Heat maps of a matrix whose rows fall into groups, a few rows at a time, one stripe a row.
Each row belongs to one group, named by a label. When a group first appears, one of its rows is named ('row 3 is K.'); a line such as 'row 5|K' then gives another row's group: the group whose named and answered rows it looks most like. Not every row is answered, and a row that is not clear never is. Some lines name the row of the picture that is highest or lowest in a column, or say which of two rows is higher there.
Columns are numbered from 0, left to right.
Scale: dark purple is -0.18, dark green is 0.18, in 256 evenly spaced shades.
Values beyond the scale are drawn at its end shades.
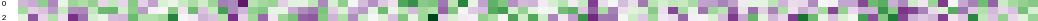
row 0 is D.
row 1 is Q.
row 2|Q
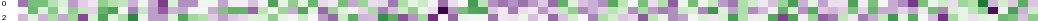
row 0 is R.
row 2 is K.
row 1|R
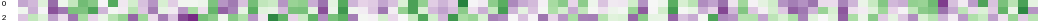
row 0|D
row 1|D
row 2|R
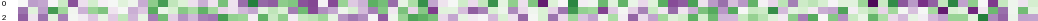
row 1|K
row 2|R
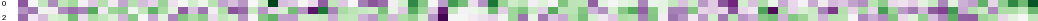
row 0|D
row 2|K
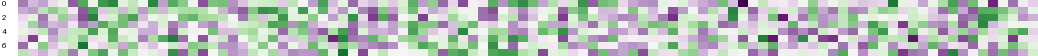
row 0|Q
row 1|K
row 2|K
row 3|R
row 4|D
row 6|D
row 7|Q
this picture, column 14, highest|5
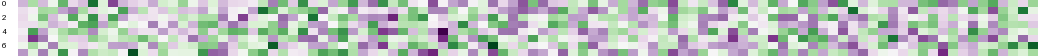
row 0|K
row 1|R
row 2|D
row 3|D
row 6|D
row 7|K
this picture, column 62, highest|1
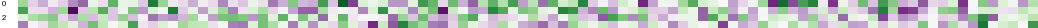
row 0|Q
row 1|Q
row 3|K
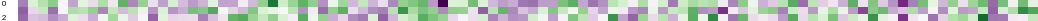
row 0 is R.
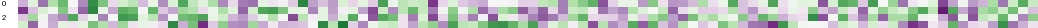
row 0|K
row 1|K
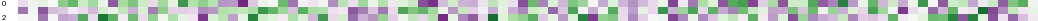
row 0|K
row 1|R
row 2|Q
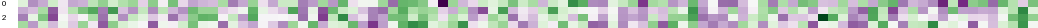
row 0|Q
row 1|D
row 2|D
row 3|D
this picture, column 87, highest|0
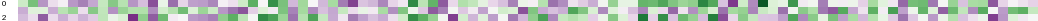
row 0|R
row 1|K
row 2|R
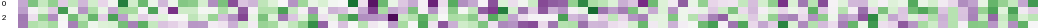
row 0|K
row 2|D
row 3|R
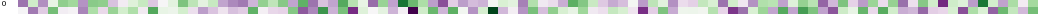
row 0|K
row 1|Q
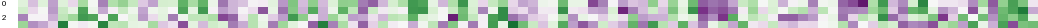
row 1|D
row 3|Q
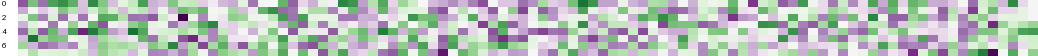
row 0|K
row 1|K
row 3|D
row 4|K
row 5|R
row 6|Q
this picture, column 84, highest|5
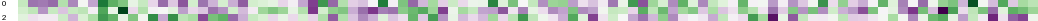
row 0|Q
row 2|Q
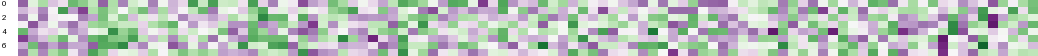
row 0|D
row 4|Q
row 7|K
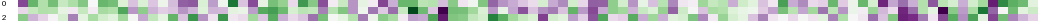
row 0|R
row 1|R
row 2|Q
